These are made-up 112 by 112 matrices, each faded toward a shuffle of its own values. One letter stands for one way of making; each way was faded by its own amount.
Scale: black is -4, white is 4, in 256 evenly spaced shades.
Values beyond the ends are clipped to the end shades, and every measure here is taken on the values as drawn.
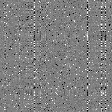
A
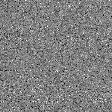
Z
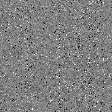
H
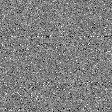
Z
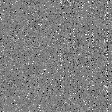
H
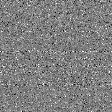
Z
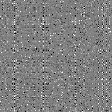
A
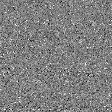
Z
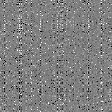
A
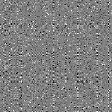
A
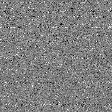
Z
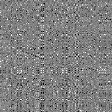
A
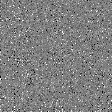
H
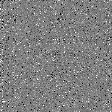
H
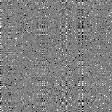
A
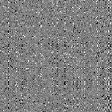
A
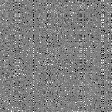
A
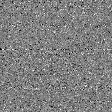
Z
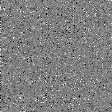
H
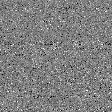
Z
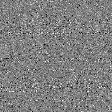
Z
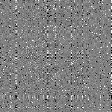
A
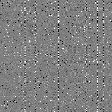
A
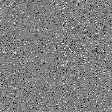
H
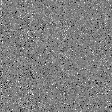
H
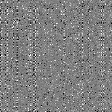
A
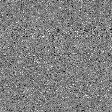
Z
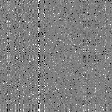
A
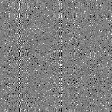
A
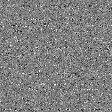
Z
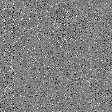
H
